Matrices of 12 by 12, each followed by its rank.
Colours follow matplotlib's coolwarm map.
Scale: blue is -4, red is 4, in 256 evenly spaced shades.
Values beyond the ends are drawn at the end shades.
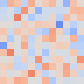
full rank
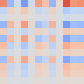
one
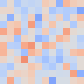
full rank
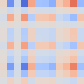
one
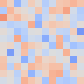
full rank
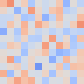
full rank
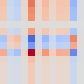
one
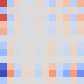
one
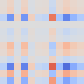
one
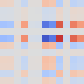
one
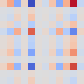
one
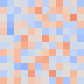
full rank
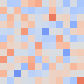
full rank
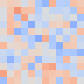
full rank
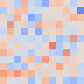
full rank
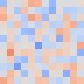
full rank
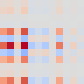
one
